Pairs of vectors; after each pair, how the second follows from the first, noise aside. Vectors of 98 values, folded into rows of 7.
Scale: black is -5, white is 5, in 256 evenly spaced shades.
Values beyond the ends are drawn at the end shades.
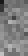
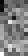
scaled up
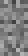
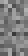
reversed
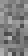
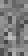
sign-scrambled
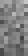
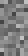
sign-scrambled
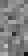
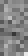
sign-scrambled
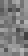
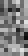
scaled up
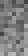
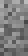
reversed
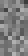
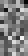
scaled up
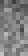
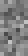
shuffled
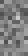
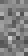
reversed
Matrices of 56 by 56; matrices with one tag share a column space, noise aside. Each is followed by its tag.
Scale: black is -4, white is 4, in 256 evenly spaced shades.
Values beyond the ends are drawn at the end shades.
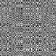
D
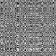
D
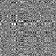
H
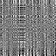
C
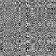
D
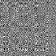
D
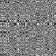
H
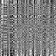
C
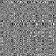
H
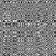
H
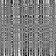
C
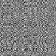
D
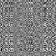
D
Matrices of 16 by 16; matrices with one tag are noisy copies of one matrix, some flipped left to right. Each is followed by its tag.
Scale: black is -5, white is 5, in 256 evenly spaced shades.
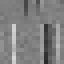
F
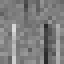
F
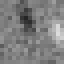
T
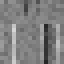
F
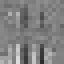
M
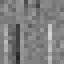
F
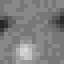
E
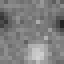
E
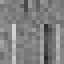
F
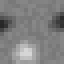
E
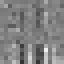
M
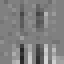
M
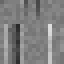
F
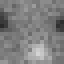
E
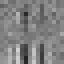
M
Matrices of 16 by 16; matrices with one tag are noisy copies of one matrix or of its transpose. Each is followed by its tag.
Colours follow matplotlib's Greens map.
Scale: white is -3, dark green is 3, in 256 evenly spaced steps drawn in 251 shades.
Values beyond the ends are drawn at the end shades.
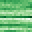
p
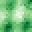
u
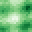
u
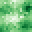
u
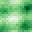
u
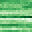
p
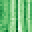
p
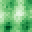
u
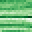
p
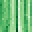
p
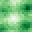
u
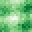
u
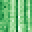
p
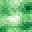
u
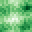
u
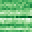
p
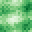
u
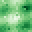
u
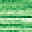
p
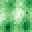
u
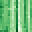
p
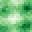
u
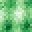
u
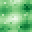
u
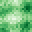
u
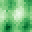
u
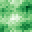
u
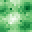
u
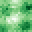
u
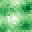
u
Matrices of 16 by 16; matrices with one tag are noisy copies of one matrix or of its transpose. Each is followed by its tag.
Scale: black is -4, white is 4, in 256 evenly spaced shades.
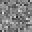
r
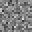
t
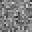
r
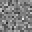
t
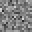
t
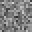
r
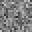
r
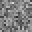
r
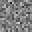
t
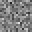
t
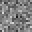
r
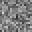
r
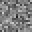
r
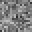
r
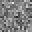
r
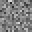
t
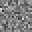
t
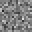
t
